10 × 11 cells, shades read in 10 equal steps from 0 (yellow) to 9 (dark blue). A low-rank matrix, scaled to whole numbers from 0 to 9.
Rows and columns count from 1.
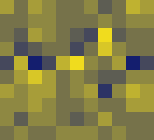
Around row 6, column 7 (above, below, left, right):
4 3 4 6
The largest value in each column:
7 7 9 7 5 7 7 8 6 9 7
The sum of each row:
45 50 52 54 55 46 42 45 52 50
